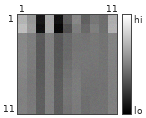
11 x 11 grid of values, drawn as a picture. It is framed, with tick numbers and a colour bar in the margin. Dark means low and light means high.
Grain: streaks running down. Roughest part: top left. Ninth with the lowest average: top middle. Seam: horizontal, 20% of the way down, the bottom part calmer.
